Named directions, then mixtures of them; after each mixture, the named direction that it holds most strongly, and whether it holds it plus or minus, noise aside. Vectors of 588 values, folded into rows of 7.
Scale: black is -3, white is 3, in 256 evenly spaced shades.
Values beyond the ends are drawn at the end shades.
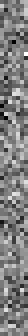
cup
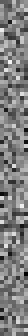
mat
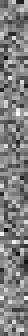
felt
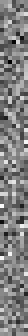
mat, minus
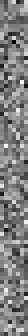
felt, plus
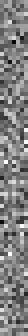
mat, minus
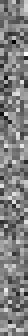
cup, plus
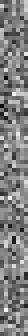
cup, plus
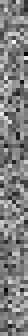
cup, minus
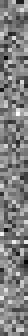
felt, plus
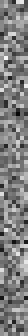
felt, minus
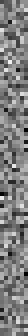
mat, plus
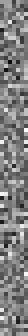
mat, minus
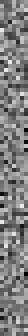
mat, plus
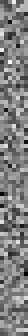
mat, plus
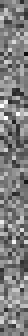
cup, minus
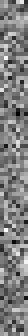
felt, minus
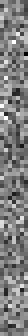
cup, minus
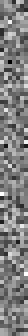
mat, minus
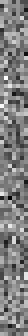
cup, minus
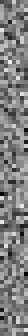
mat, plus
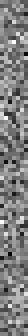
cup, minus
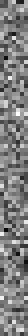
felt, plus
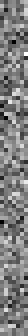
cup, plus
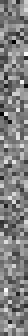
cup, plus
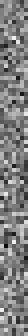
mat, minus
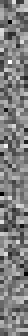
mat, plus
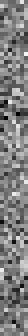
cup, plus
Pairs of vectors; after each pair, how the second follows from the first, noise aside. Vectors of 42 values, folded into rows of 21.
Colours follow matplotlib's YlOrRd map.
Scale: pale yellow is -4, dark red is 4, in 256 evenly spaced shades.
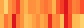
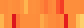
partly zeroed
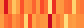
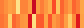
reversed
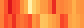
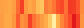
reversed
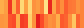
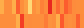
partly zeroed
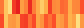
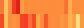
partly zeroed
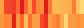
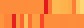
partly zeroed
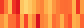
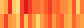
negated
